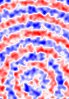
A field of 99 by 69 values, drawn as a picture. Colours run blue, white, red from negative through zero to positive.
No overall slope runs across the table. Rings spread out from the bottom middle. On average the colour sits 50% of the way up the scale.
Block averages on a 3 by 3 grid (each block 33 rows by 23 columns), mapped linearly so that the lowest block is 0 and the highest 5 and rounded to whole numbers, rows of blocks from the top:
3 4 3 | 4 3 4 | 5 0 4
